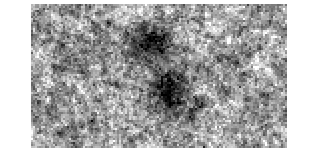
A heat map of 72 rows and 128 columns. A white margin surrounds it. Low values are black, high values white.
Grain: blotchy. Dips: two. Slope: none. Ninth with the lowest average: centre. Stripes: none.
